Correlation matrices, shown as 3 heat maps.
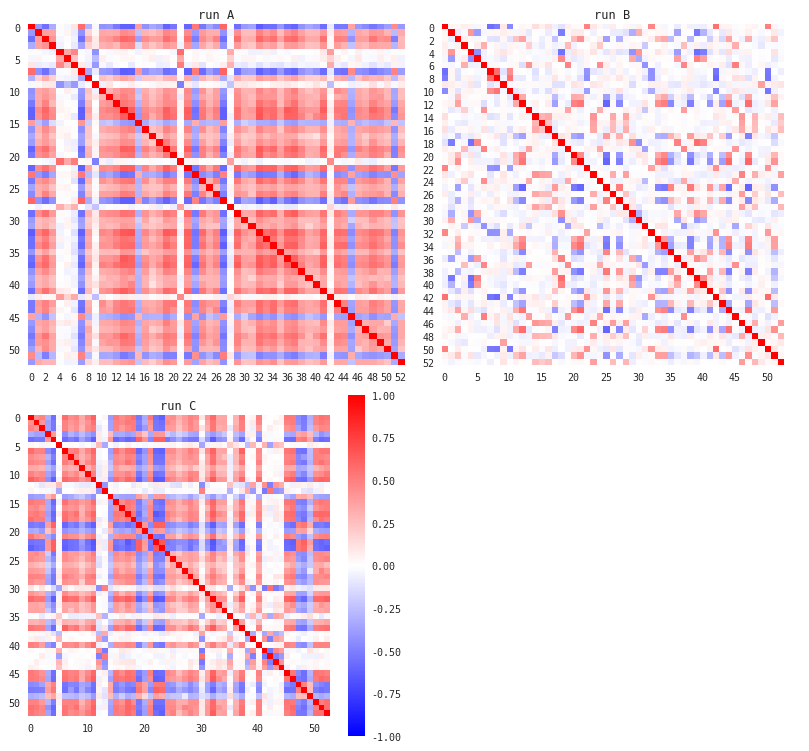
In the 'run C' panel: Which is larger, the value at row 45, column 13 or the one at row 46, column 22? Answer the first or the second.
the first
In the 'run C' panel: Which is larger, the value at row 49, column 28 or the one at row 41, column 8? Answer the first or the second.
the second
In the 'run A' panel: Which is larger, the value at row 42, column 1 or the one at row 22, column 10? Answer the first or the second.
the second
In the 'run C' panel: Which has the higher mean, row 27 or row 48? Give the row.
27
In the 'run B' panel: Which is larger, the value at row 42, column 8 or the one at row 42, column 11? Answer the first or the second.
the second
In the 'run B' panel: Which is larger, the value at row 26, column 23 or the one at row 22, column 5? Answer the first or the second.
the first
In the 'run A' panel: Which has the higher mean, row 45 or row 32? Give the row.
32
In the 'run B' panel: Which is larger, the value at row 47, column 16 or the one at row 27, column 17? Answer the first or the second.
the second
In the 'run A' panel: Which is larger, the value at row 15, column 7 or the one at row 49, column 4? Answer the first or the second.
the first
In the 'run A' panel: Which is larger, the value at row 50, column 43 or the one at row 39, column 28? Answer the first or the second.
the first
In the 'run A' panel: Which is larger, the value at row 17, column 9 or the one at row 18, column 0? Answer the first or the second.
the first
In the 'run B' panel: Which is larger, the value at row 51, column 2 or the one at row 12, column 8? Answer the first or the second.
the first
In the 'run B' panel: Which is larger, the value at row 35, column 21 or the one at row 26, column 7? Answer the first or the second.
the second
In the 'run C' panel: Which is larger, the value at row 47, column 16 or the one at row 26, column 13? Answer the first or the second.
the second
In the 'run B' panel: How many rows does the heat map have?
53
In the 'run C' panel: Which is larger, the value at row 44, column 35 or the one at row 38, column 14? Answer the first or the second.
the first
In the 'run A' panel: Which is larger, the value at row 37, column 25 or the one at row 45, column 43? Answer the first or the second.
the first
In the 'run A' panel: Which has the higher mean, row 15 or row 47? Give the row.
47
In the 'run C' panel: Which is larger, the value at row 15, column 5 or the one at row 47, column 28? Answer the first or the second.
the first
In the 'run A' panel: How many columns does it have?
53
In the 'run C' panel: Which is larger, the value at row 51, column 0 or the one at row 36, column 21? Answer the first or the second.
the first
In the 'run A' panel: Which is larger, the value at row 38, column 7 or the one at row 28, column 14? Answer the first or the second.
the second
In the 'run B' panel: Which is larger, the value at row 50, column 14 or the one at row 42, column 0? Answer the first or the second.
the second
